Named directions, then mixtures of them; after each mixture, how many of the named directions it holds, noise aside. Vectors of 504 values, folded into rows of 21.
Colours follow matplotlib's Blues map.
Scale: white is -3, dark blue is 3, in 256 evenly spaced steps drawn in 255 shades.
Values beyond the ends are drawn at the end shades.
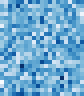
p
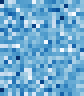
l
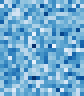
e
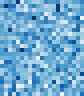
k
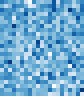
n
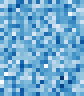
two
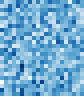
two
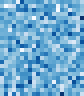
one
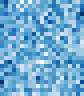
three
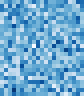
three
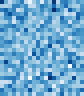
two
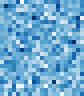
one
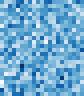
two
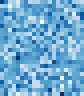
three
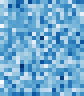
one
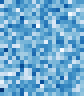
two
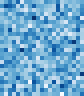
one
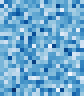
one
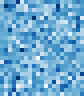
one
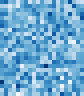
two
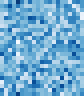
two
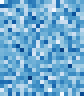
three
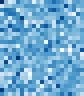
one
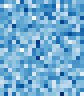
two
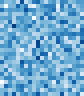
three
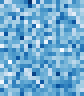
three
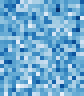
two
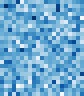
one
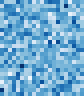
three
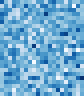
one
